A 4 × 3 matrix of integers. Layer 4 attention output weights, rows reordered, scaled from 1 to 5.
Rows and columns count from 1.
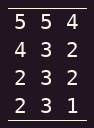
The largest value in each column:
5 5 4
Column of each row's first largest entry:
1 1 2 2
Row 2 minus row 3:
2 0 0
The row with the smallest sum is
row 4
